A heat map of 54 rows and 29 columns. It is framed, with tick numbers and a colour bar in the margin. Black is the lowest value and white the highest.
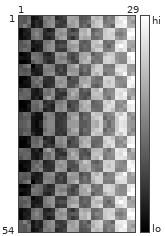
Average level on the scale: 50%. Slope: up to the right. Mirror symmetry: top to bottom. Grain: checkered.
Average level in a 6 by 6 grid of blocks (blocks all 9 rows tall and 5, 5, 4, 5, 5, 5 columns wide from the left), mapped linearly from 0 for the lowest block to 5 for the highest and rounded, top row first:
0 1 2 3 4 5 | 0 1 2 3 4 5 | 0 1 2 3 4 5 | 0 1 2 3 4 5 | 0 1 2 3 4 5 | 0 1 2 3 4 5
